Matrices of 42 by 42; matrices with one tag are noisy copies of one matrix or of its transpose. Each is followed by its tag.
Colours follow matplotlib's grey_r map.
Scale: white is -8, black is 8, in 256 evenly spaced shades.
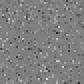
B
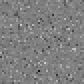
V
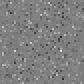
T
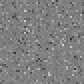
V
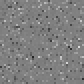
B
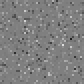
V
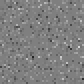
B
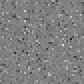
V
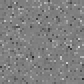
B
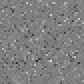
T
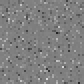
B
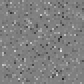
T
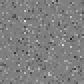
V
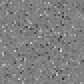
T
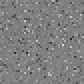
V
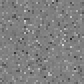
V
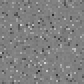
V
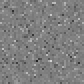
T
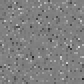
B
